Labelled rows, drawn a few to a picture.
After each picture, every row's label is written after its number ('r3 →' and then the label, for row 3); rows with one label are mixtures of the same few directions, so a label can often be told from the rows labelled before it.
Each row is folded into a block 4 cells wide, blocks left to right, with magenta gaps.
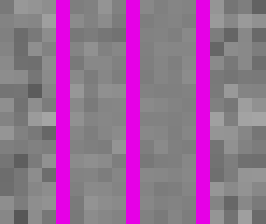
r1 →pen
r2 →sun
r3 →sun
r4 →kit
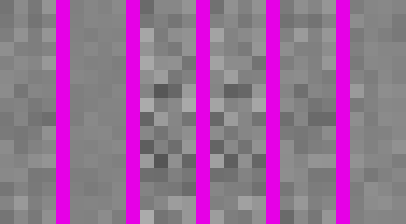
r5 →kit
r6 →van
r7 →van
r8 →van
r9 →kit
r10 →sun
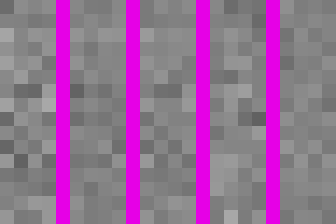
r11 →van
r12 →sun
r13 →van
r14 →pen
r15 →van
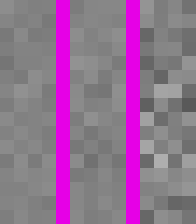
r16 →van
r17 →van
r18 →van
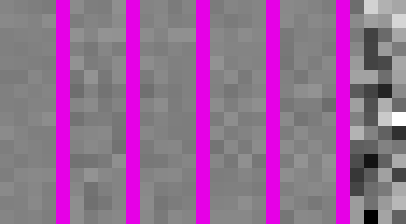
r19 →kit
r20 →sun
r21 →sun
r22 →van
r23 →van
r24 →pen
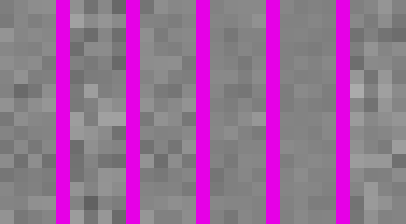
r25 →van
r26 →kit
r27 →van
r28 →pen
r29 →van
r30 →sun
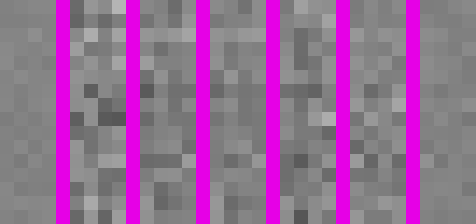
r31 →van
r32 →kit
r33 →sun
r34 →sun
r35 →pen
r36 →van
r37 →van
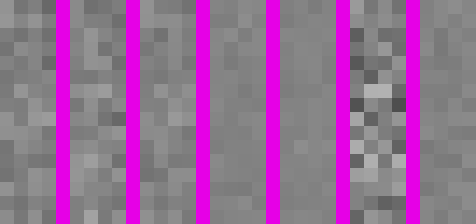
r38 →kit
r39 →pen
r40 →kit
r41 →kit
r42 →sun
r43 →van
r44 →pen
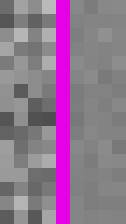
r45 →kit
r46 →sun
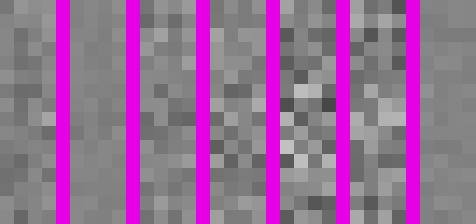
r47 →pen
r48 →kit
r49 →kit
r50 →van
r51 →van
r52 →kit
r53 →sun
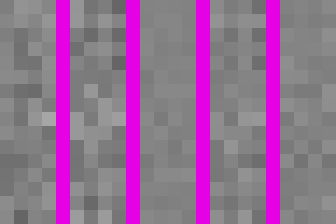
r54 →pen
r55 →kit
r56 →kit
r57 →kit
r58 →van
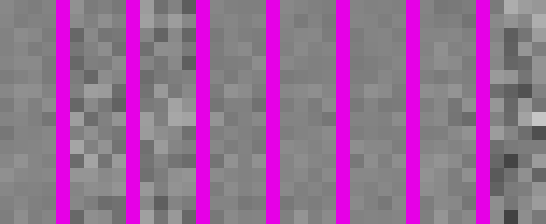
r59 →pen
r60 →van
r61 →kit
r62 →van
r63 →pen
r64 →van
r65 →pen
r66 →pen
